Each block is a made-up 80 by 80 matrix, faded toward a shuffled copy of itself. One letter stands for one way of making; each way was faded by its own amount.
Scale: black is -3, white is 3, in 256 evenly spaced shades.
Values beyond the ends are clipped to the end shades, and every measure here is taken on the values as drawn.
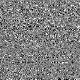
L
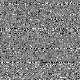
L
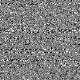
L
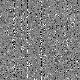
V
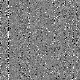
V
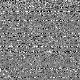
L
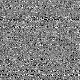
L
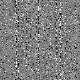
V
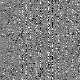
V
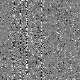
V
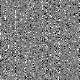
V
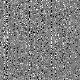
V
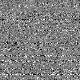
L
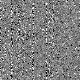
V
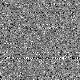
L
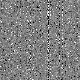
V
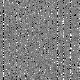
V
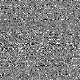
L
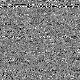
L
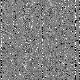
V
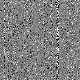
V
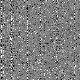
V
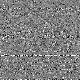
L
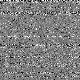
L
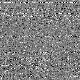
L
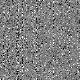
V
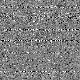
L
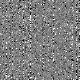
V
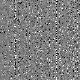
V
